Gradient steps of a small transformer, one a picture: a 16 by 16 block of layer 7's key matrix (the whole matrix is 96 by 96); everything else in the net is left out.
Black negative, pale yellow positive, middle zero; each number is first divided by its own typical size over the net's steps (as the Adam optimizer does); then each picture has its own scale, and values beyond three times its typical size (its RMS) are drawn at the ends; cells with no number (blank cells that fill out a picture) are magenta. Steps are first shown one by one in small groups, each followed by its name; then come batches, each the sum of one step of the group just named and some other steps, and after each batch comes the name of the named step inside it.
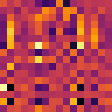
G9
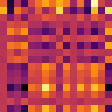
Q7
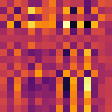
Q7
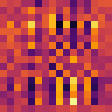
G9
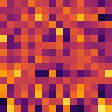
Q7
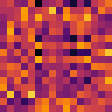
G9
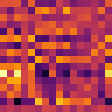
Q7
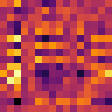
G9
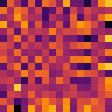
Q7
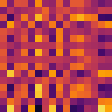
Q7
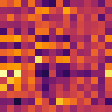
G9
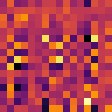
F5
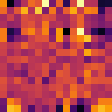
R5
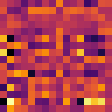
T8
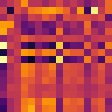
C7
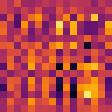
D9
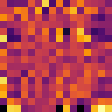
R5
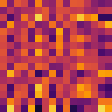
D9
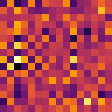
F5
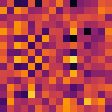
T8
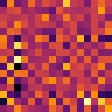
F5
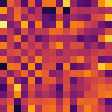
D9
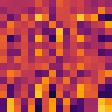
D9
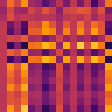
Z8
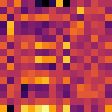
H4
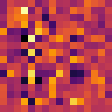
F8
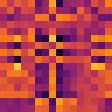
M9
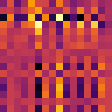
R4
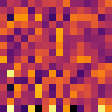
F8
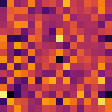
F8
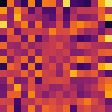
H4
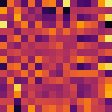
Z8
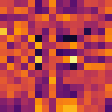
M9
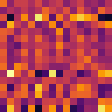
M9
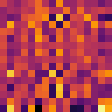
R4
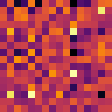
H4
